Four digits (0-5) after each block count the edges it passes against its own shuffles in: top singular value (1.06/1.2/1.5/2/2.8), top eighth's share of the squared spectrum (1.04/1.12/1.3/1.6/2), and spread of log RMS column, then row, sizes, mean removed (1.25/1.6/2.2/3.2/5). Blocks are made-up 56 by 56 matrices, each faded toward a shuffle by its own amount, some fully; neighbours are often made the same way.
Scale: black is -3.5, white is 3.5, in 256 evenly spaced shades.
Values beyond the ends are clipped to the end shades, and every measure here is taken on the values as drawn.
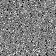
0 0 0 0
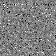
1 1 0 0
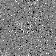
1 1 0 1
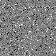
0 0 0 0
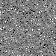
0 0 0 0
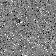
0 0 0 0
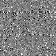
2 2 0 2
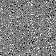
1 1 1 0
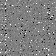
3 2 1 0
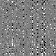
4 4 3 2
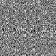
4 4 2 2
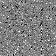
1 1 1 0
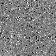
1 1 1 1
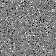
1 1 0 0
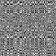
5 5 3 3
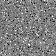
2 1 0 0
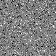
2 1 0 0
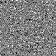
3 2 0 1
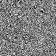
2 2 0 0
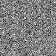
3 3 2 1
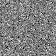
1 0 0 0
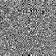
3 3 2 1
